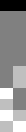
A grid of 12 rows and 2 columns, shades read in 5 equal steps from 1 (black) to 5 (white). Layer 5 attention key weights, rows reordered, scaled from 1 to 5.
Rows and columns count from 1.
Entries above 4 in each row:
0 0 0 0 0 0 0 0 1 0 1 1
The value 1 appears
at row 1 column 1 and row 1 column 2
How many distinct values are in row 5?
1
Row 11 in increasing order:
4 5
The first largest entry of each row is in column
1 1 1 1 1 1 2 2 1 1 1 2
